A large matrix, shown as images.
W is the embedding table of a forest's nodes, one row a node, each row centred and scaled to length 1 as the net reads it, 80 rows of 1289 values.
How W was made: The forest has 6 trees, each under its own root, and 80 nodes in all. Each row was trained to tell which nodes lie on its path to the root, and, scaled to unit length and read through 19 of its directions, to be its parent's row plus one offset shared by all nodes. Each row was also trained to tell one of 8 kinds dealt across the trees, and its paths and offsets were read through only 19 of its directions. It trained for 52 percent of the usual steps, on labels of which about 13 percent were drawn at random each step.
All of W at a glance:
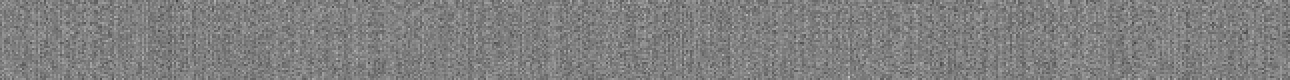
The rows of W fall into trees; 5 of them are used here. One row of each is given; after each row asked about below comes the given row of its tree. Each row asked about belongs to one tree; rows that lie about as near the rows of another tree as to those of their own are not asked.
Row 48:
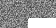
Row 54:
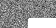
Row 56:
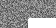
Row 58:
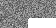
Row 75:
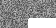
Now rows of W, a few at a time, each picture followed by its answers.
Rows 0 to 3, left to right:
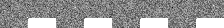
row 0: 54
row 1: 54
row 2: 54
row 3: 75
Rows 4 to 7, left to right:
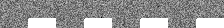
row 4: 54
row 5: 58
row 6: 56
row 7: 56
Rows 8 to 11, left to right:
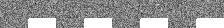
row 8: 58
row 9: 48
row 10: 75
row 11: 75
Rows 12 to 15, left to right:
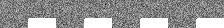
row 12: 75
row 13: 54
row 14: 56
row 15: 56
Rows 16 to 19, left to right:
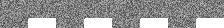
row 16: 75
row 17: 58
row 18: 48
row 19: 56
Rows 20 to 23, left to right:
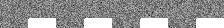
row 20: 58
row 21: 58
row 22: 54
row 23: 75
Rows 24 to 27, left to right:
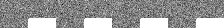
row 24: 54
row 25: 75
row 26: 48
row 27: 48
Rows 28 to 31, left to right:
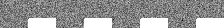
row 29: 48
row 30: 58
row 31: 56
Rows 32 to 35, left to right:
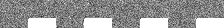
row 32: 54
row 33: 54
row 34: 58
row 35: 58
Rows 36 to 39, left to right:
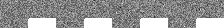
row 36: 58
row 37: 58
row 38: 56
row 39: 48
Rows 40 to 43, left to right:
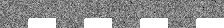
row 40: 75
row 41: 75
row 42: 58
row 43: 56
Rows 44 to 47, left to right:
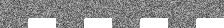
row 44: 75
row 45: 56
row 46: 54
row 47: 75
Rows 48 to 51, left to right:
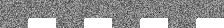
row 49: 75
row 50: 58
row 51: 58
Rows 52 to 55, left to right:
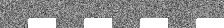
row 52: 58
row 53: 75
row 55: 58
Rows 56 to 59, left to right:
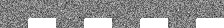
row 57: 75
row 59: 48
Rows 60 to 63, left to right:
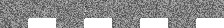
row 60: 54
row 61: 58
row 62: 48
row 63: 48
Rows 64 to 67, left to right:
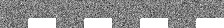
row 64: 56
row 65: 56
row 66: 56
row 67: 48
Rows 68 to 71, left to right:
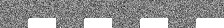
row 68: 54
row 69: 54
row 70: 56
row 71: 48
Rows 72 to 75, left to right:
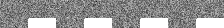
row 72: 48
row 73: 54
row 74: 54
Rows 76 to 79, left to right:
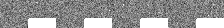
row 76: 56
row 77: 75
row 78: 75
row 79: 75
